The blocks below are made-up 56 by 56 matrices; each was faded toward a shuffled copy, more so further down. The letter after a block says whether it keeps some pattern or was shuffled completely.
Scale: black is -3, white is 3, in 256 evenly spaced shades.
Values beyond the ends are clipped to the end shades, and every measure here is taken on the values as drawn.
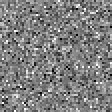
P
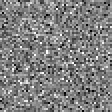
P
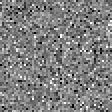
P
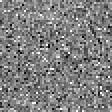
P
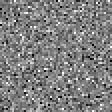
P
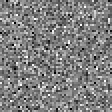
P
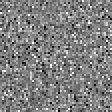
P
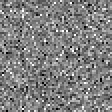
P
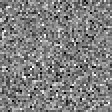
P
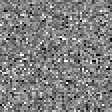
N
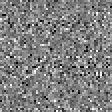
N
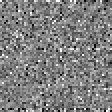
N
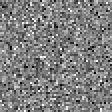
P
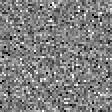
P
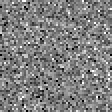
P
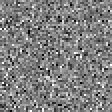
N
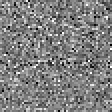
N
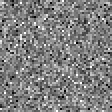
P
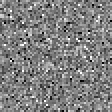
P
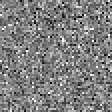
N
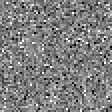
P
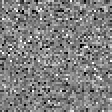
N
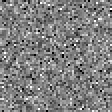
P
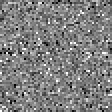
N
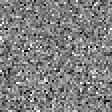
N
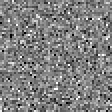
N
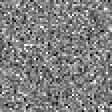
P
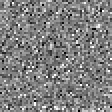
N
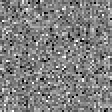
P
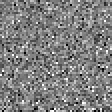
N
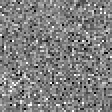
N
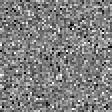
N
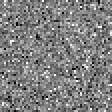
P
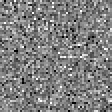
P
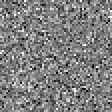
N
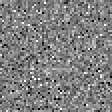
P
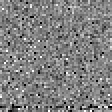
N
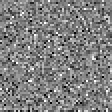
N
